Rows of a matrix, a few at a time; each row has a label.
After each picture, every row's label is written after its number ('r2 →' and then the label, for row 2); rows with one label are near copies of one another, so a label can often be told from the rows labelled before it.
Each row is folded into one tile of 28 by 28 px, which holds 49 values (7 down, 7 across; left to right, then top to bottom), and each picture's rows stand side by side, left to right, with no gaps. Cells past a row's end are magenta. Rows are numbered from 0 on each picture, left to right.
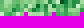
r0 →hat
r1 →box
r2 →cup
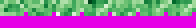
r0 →box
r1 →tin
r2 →hat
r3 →cup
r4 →hat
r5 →cup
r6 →cup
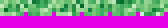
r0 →box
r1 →cup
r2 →box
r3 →tin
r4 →cup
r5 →hat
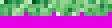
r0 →cup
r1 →cup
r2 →hat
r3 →tin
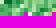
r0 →cup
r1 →hat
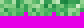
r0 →tin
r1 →tin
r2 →cup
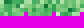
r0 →cup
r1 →tin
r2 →hat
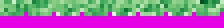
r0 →tin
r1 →cup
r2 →hat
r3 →tin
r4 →hat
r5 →box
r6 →hat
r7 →cup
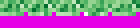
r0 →box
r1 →box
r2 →box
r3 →hat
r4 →box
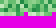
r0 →box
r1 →box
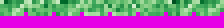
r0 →cup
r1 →tin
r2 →cup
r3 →box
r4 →box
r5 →tin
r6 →cup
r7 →cup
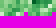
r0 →hat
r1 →cup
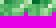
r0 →cup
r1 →cup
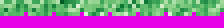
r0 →tin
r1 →tin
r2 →cup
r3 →hat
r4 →box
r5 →cup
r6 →hat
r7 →cup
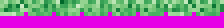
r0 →box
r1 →tin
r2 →cup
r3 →tin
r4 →tin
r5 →tin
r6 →box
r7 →tin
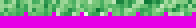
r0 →tin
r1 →tin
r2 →hat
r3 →hat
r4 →cup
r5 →cup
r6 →box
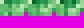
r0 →cup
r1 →cup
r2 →cup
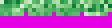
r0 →cup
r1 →tin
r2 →tin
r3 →box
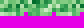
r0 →box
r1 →cup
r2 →box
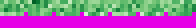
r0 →box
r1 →cup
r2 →tin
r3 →hat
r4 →box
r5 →hat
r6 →tin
